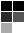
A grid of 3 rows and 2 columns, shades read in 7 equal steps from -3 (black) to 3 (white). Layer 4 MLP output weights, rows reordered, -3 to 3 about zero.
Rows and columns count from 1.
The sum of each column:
-4 -1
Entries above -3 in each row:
0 2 2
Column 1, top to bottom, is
-3 -2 1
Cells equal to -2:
1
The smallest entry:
-3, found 2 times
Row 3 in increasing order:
1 3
